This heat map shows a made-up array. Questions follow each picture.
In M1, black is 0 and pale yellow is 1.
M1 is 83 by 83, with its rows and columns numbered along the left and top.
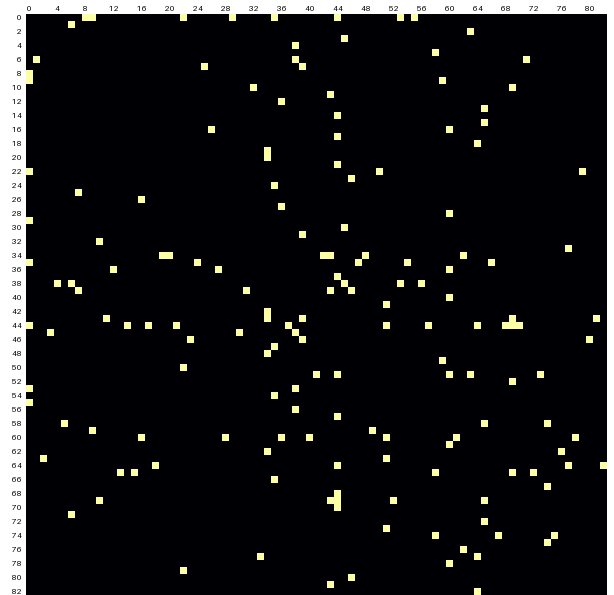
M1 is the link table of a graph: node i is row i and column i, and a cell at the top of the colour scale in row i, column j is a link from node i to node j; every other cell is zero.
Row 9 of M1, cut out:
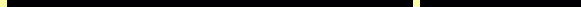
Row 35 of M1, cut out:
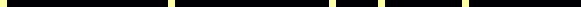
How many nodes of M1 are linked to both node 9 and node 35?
1
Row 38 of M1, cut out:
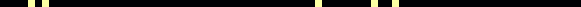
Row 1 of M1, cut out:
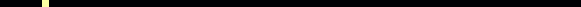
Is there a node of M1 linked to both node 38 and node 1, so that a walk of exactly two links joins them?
yes
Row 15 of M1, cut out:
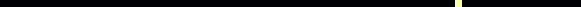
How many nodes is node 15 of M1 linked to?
1
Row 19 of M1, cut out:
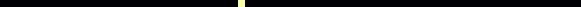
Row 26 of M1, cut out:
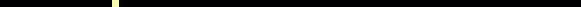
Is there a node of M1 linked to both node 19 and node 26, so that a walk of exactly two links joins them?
no
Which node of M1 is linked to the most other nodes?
node 44
